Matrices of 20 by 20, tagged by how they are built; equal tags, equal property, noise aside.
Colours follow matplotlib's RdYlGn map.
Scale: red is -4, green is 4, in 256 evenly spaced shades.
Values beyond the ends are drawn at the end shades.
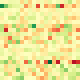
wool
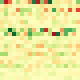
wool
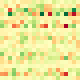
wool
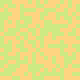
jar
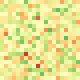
jar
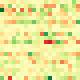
wool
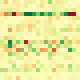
wool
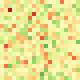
jar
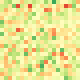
jar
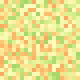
jar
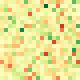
jar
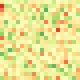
jar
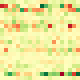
wool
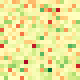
jar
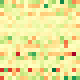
wool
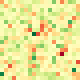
jar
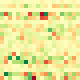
wool
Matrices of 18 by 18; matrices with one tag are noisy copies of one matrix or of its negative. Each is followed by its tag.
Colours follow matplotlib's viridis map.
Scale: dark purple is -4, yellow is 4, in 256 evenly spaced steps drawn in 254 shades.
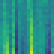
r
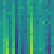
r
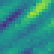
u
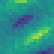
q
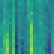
r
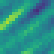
u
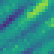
u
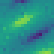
q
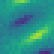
q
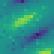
q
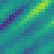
u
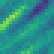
u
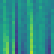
r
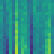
r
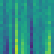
r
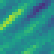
u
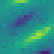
q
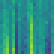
r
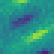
q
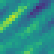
u
